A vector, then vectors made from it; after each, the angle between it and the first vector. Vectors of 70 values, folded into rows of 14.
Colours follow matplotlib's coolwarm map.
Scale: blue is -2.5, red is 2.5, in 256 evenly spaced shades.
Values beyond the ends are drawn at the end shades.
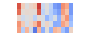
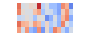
nearly parallel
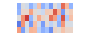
orthogonal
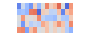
partly opposed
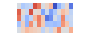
partly aligned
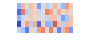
partly opposed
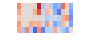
nearly parallel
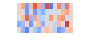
orthogonal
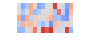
partly opposed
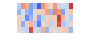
partly opposed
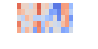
nearly parallel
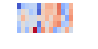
nearly opposite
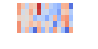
nearly parallel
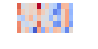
nearly parallel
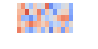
partly aligned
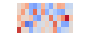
orthogonal
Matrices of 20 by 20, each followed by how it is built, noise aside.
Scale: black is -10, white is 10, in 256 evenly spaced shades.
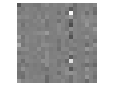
uneven columns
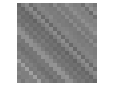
Toeplitz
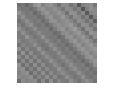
Toeplitz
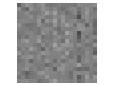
uneven columns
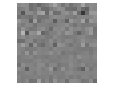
uneven rows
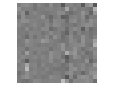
uneven columns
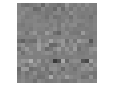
uneven rows
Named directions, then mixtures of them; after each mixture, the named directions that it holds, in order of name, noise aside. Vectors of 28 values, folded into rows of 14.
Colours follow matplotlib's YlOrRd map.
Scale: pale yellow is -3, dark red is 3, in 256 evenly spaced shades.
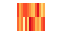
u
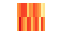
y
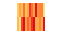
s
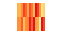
s, u, y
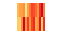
s, u, y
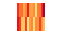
s, y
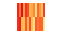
s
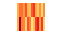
s, u, y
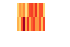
s, u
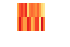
y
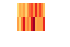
s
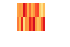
s, u, y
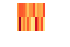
s, u, y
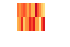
s, u, y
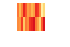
s, u, y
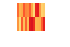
s, u
